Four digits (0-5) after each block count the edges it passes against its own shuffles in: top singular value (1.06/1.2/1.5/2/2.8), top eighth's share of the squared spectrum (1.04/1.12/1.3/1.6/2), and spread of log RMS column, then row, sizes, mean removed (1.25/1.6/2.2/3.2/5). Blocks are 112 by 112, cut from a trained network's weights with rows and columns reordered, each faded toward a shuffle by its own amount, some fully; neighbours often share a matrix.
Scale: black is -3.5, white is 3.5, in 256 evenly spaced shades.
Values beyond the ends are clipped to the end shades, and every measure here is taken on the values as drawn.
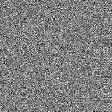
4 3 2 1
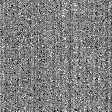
3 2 0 2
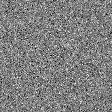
0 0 0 0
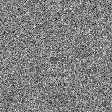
3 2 0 0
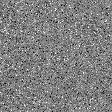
0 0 0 0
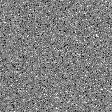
0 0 0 0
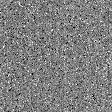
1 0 0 0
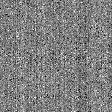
3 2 0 2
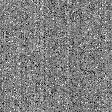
3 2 0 1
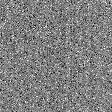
1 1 0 0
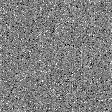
1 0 0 0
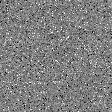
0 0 0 0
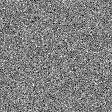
0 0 0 0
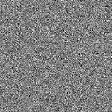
3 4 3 2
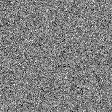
2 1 0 0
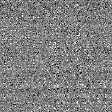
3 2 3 0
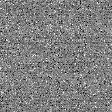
2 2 2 0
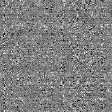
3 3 3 1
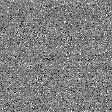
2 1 2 0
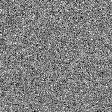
1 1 0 0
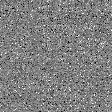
1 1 1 0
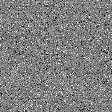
1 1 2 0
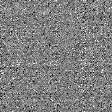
2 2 3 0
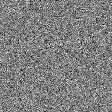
2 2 0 0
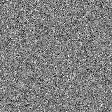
1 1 0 0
